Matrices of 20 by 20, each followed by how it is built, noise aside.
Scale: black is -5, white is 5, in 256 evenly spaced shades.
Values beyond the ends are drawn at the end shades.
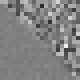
upper triangular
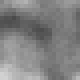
smooth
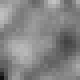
smooth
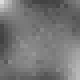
smooth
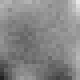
smooth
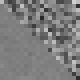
upper triangular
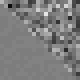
upper triangular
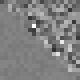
upper triangular
